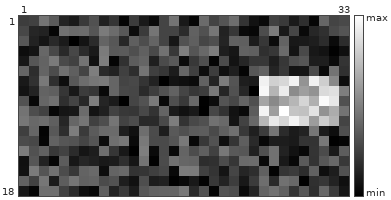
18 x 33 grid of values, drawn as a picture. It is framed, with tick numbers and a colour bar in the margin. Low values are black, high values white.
On average the colour sits 30% of the way up the scale. There is no overall slope. Most values sit low, with a long tail of high ones. In the middle right lies a patch that is higher than the rest. There are no regular stripes. The ninth with the highest average is the middle right. The ninth with the lowest average is the top right.
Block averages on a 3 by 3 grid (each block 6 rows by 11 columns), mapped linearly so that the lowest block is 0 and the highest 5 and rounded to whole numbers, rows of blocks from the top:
110 | 115 | 110
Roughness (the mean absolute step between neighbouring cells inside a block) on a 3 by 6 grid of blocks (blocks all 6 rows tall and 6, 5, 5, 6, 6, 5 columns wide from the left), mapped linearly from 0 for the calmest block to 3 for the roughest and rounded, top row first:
110110 / 111133 / 111111
